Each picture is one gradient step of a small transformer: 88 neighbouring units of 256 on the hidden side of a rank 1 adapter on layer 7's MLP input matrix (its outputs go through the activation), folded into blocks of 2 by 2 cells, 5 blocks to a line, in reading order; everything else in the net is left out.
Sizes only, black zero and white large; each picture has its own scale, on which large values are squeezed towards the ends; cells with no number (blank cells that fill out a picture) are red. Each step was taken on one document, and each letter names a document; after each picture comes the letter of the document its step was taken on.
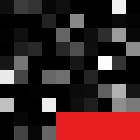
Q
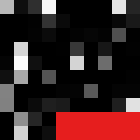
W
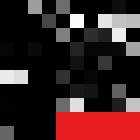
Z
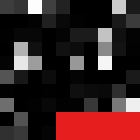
W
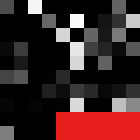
Z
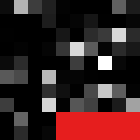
Q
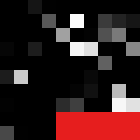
Z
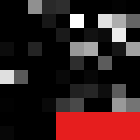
Z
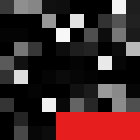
Q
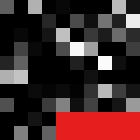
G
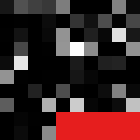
G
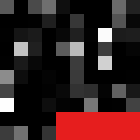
W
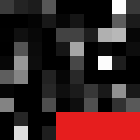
W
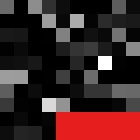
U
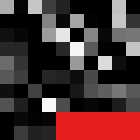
U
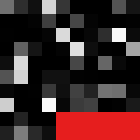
Q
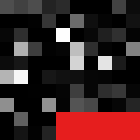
Q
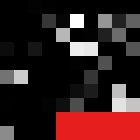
Z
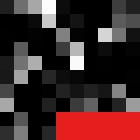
W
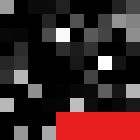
G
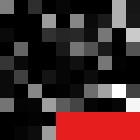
U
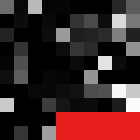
U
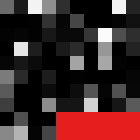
W
